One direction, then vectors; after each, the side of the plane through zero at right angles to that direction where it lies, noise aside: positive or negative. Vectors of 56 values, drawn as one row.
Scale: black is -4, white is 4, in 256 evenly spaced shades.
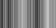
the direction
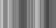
negative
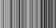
negative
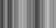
positive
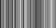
positive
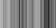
negative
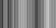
positive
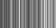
positive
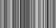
negative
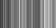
positive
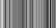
negative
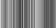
negative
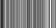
positive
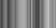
positive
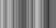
negative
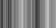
positive
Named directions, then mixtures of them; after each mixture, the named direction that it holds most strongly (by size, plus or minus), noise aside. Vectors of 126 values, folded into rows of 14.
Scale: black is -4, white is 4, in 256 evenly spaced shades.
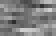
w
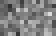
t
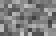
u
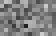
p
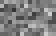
u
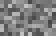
u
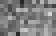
t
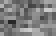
w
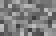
u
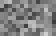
p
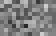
p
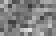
w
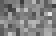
t
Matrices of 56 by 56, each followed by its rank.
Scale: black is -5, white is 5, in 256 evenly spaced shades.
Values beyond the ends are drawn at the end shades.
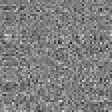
ten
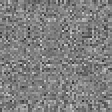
ten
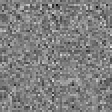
ten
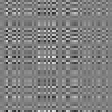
one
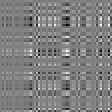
one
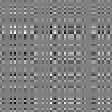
one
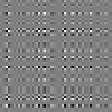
one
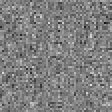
ten
